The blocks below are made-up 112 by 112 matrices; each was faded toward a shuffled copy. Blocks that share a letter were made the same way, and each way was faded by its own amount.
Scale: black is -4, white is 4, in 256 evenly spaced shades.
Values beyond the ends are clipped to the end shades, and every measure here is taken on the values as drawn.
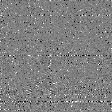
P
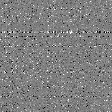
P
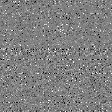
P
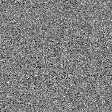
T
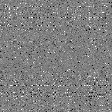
P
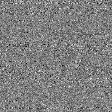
T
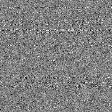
T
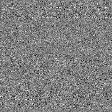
T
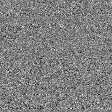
T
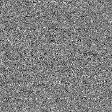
T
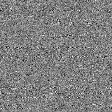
T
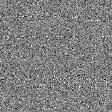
T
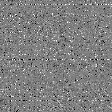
P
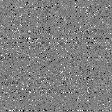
P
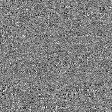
T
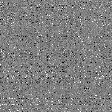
P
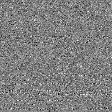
T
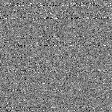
T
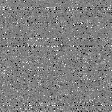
P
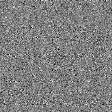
T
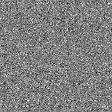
T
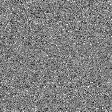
T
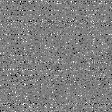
P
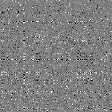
P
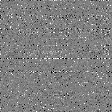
P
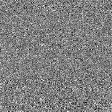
T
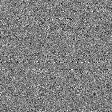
T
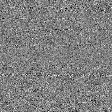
T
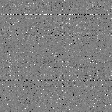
P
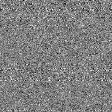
T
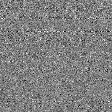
T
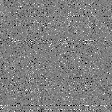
P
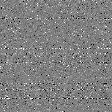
P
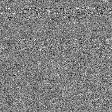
T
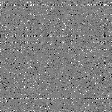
P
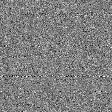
T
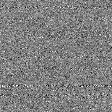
T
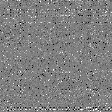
P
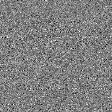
T
